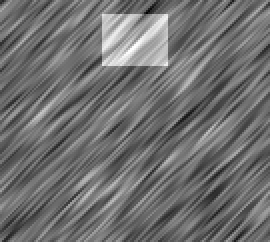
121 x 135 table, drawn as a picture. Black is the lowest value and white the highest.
Ninth with the highest average: top middle. Odd patch: higher, in the top middle. Grain: diagonal, up to the right.
